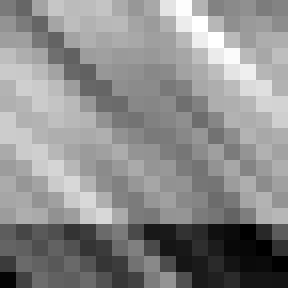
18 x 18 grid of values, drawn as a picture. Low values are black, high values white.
Seam: horizontal, 80% of the way down, the top part higher. Roughest part: bottom middle. Ninth with the lowest average: bottom right.
